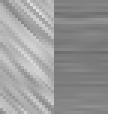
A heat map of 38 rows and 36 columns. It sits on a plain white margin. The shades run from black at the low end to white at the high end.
It is made of 1 by 2 panels. Panel 1,1: high, slanting down to the right. Panel 1,2: middling, streaked across, faint in contrast.
